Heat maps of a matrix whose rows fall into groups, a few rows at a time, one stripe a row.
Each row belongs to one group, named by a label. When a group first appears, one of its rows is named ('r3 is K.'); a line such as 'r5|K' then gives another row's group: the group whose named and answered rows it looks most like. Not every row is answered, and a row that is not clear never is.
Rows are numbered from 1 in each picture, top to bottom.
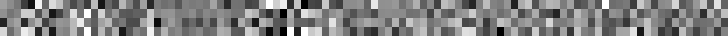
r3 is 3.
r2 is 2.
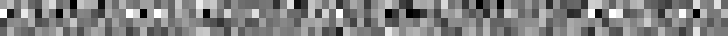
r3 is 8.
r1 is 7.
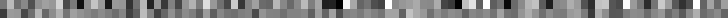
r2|3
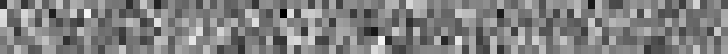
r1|3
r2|2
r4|7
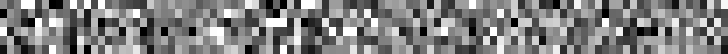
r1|2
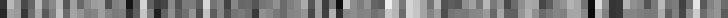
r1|3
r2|3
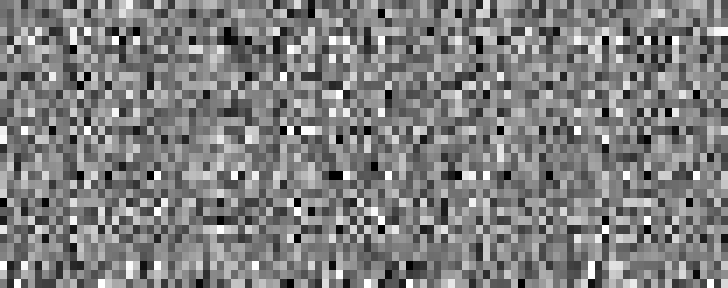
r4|2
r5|8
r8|7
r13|8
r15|2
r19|7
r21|2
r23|8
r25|8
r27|8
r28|7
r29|7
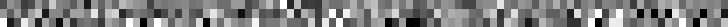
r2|8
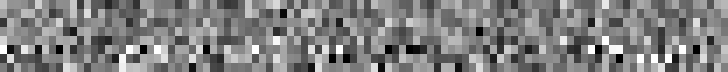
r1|2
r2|2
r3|3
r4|7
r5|2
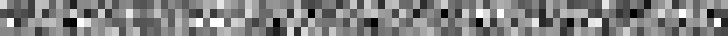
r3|7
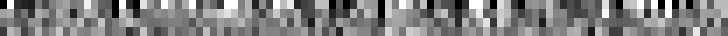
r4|3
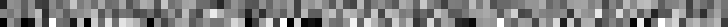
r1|8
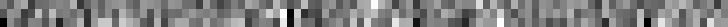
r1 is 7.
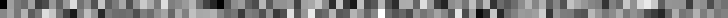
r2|7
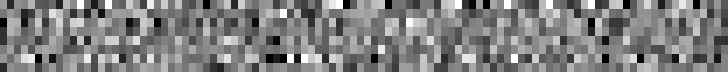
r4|3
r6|7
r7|2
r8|8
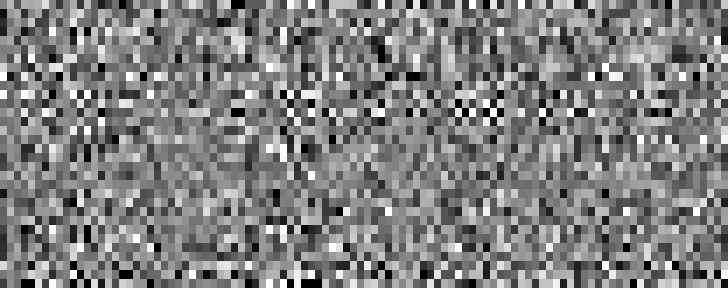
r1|7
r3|8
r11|2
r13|7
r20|7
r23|7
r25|2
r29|8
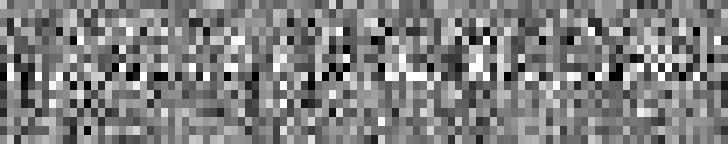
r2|2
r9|3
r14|7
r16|7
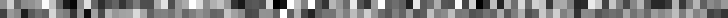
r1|7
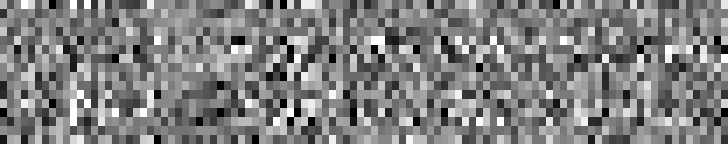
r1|2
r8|7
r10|8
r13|8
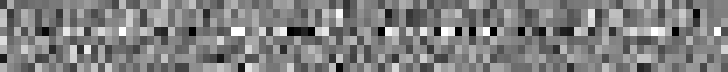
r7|8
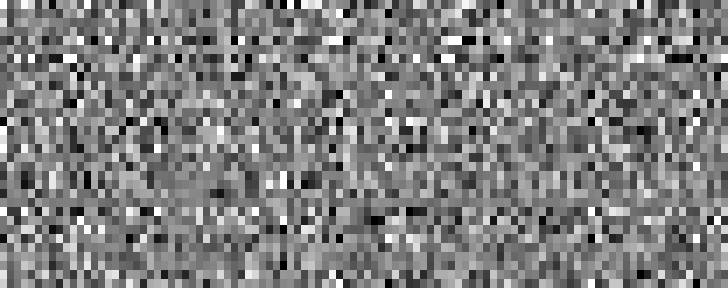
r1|2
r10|2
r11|3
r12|7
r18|8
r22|8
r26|2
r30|2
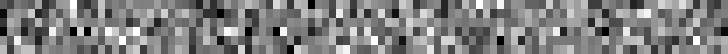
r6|8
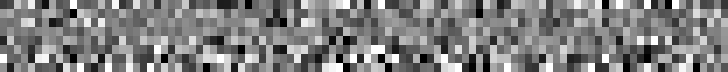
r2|7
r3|2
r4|3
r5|8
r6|7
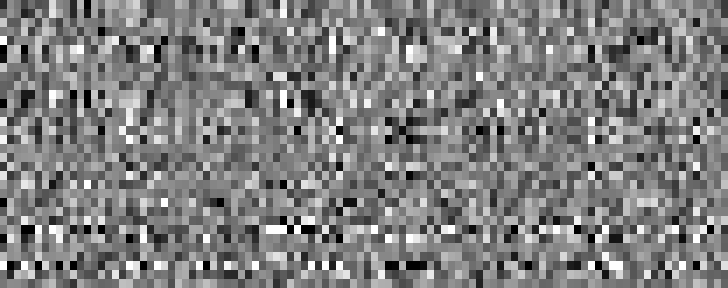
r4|7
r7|3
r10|8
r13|7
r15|7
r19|3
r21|2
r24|3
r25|2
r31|8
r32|7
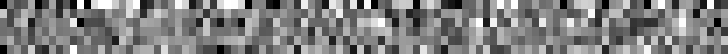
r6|8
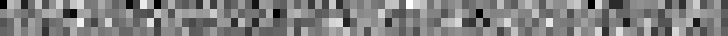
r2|7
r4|8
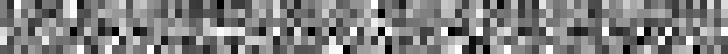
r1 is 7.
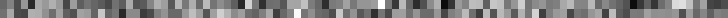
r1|7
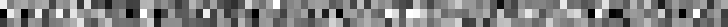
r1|2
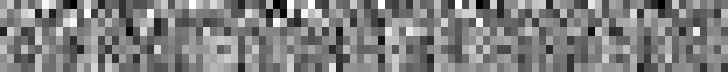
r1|7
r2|2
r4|3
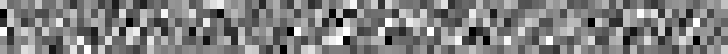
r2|8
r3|3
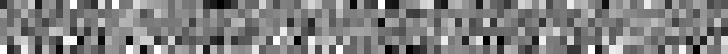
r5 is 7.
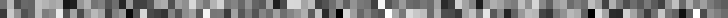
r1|7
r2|3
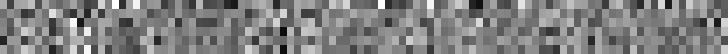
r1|8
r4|2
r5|3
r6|2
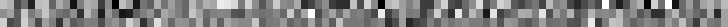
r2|7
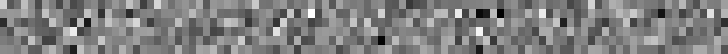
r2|7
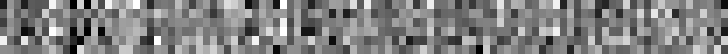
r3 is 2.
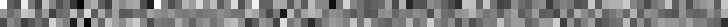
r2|2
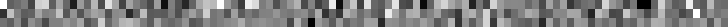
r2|3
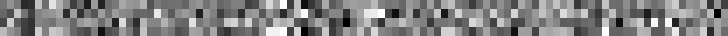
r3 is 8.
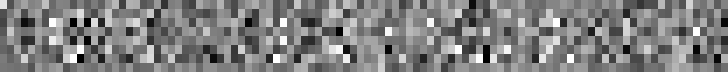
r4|3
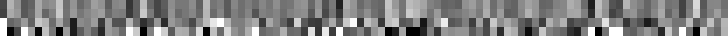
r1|3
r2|3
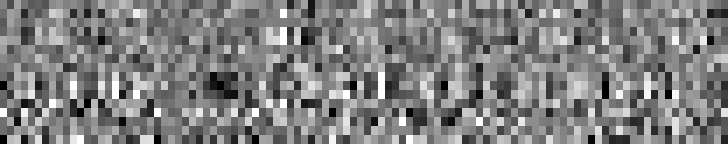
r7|2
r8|7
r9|8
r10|8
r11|8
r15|8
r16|3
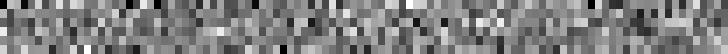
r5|7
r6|2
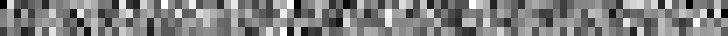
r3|3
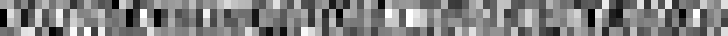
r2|3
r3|3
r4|2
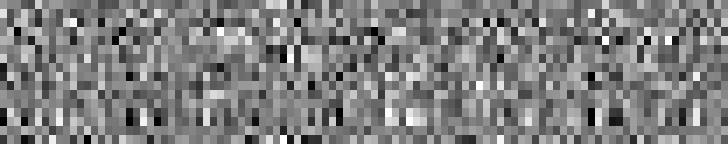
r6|2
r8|8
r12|3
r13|3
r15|2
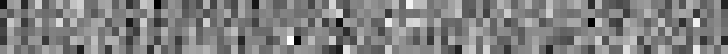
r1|3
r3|3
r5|8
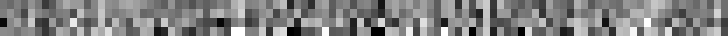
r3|8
